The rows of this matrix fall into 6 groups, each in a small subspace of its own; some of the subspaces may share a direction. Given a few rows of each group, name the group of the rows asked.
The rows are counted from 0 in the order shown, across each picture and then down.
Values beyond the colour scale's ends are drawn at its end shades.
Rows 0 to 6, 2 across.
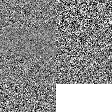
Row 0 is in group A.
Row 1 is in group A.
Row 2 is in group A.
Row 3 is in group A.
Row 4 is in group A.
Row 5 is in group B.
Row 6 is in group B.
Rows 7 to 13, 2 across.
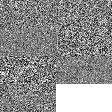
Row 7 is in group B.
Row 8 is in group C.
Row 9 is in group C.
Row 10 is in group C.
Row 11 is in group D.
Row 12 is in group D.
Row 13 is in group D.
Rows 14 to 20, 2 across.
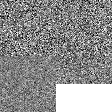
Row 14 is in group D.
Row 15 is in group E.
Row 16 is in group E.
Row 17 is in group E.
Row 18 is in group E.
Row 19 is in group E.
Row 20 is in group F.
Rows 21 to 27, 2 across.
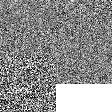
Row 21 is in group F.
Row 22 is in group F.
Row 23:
C
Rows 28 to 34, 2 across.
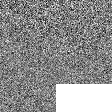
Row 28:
B
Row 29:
B
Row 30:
F
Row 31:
F
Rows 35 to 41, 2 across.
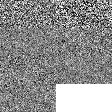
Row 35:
B
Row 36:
D
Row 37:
C
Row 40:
B
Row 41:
B
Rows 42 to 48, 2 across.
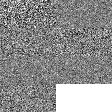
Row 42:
E
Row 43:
F
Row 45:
D
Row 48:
D
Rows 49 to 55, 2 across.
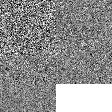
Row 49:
E
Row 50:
E
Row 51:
F
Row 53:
B
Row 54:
B
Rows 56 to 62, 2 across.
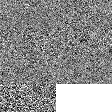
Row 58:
E
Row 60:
D
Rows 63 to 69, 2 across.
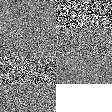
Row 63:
F
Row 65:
E
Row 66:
B
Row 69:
E
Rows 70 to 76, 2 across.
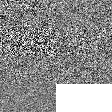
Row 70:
D
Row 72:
F
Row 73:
F
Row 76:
D
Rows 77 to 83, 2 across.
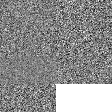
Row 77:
D
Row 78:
E
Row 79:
C
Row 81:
C
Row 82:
E
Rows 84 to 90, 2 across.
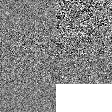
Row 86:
F
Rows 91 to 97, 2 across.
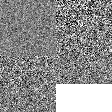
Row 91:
C
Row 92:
D
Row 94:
A
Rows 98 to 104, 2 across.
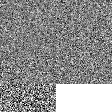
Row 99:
C
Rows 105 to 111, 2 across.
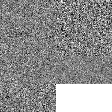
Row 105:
F
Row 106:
C
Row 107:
D
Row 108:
C
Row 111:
F
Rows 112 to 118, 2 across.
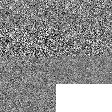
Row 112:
B
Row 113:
E
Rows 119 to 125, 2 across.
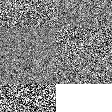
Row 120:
B
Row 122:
E
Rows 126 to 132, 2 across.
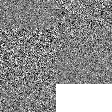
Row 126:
E
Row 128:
F
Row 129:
B
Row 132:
F
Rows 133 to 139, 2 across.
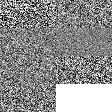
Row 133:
D
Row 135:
C
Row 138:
F
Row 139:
C
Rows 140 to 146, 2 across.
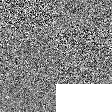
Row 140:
A
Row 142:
D
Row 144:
B
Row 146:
F
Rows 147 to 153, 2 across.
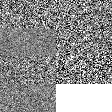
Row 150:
D
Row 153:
A
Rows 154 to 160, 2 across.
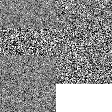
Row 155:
C
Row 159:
A
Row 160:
F
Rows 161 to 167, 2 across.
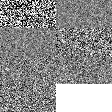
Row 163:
C
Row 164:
E
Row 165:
B
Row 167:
A
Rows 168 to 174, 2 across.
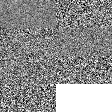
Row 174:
C
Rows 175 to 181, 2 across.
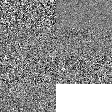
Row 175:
C
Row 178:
D
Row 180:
F
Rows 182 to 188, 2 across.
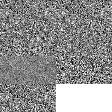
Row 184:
A
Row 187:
B
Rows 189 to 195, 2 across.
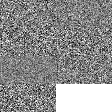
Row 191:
F
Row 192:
C
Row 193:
C
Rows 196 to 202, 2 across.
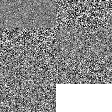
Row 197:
F
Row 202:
C
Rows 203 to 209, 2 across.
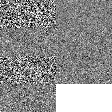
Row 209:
F
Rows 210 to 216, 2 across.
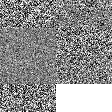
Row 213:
A
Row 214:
D
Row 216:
B
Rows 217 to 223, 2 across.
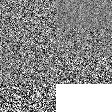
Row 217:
F
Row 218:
C
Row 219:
F
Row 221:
F
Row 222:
F
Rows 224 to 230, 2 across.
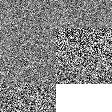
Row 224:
F
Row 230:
A
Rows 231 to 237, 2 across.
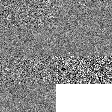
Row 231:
E
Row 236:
B
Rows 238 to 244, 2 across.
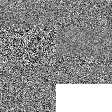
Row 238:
E
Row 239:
B
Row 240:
A
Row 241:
E
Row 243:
D
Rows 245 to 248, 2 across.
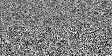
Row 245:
C
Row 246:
E
